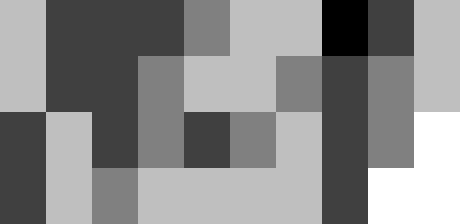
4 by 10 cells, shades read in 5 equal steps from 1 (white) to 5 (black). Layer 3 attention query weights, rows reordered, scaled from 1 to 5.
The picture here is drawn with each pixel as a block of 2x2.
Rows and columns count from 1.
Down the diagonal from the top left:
2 4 4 2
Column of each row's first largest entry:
8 2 1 1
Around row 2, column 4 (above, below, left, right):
4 3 4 2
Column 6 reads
2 2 3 2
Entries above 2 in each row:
6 6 7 3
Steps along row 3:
down up down up down down up down down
